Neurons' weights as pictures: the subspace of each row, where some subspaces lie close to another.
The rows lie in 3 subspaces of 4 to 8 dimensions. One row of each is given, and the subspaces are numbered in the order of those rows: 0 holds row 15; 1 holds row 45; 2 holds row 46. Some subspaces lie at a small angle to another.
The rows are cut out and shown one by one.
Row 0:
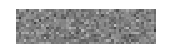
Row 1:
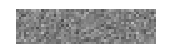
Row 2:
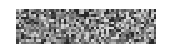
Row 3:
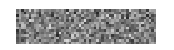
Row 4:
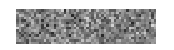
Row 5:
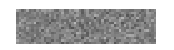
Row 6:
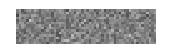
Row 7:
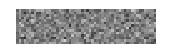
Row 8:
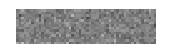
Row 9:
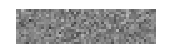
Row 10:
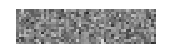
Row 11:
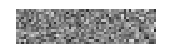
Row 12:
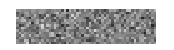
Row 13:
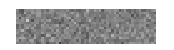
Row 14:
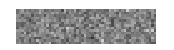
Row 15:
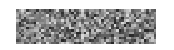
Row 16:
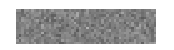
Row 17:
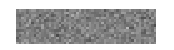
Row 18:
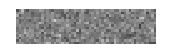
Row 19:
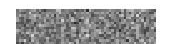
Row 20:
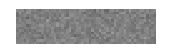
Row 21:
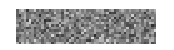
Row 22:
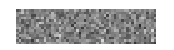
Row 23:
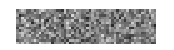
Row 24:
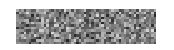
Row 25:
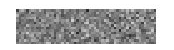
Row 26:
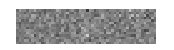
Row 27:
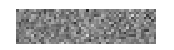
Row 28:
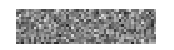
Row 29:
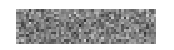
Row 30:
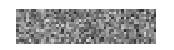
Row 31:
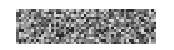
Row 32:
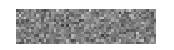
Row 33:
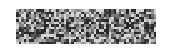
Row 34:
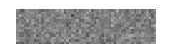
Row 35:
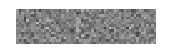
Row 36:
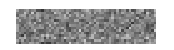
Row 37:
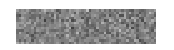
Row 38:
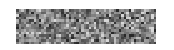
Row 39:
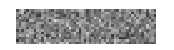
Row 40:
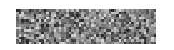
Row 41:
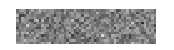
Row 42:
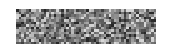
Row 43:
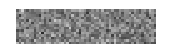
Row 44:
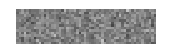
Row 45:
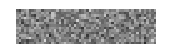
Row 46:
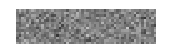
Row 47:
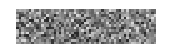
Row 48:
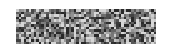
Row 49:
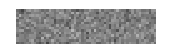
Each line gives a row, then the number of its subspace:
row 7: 0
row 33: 0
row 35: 0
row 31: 1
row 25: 2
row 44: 1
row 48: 1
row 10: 1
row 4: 1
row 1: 1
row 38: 1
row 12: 1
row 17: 2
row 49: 0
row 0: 0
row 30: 0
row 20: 1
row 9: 0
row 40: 1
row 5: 0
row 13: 0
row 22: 1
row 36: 0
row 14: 1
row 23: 1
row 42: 1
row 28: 1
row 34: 1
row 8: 2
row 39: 0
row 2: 1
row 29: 0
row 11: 0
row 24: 1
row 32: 1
